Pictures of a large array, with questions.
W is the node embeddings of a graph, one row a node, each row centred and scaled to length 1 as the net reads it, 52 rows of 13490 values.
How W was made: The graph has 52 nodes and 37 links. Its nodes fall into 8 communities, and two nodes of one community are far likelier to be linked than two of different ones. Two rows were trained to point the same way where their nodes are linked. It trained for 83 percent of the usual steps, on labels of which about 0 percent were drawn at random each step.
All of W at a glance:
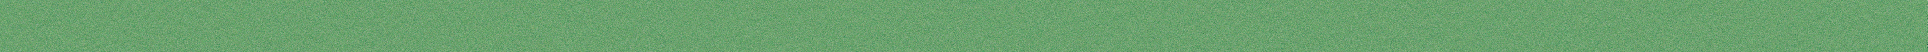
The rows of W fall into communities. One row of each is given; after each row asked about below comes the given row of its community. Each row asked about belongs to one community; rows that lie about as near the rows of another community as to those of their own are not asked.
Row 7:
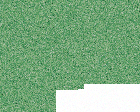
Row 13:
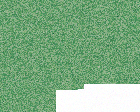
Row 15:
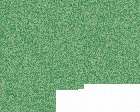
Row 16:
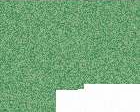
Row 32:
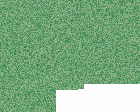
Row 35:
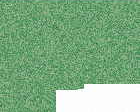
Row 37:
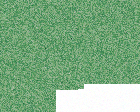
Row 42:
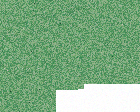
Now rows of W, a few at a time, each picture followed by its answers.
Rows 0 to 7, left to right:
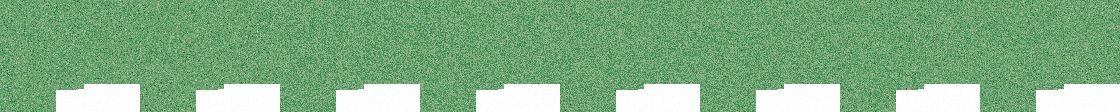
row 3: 15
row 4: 16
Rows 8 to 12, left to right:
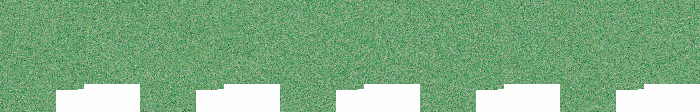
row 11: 35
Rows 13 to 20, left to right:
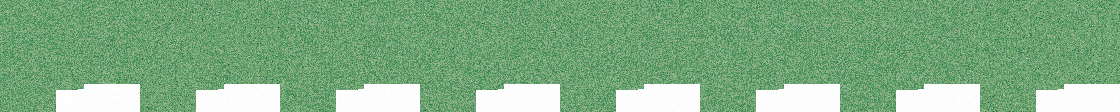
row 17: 32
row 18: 15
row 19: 32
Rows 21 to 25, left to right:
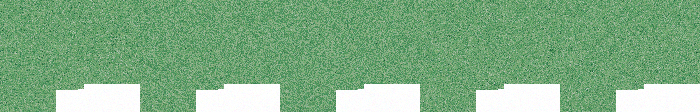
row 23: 35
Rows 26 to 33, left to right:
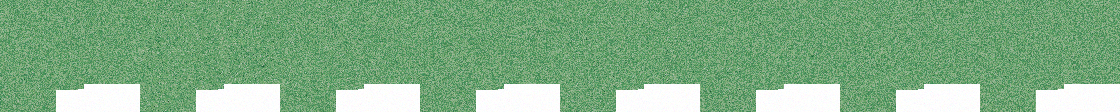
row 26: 37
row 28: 15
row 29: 13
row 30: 32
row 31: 42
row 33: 35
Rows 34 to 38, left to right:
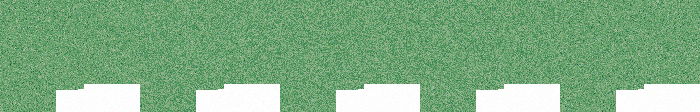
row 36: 7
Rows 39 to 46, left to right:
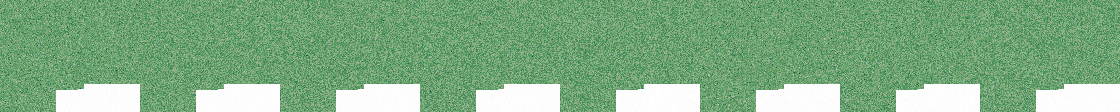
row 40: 13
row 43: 32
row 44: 15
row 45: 37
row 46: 37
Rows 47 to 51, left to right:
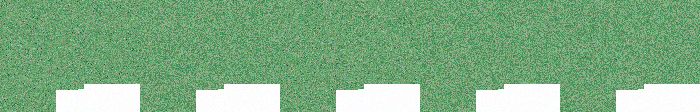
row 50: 13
